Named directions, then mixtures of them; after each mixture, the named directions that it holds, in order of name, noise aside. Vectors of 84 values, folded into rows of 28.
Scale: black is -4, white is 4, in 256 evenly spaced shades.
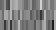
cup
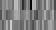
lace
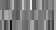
cup, lace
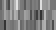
cup, lace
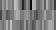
lace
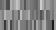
cup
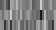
cup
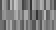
cup, lace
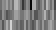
lace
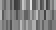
cup, lace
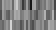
lace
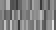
cup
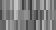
cup, lace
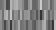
cup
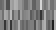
cup
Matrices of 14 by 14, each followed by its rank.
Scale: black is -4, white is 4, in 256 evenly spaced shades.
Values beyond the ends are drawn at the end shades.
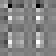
one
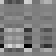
one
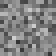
full rank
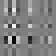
one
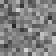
full rank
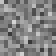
full rank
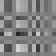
one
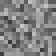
full rank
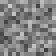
full rank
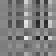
one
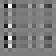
one
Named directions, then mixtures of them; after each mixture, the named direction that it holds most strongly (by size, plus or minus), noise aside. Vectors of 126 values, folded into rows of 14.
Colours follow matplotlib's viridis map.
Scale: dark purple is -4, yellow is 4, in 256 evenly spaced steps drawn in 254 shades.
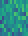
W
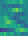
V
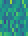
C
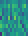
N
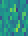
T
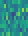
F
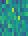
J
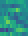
V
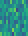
C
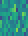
T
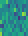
W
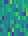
W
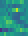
V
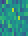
J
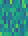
C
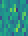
T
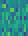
F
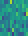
W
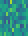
C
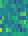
W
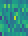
N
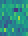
V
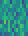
C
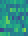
V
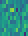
T
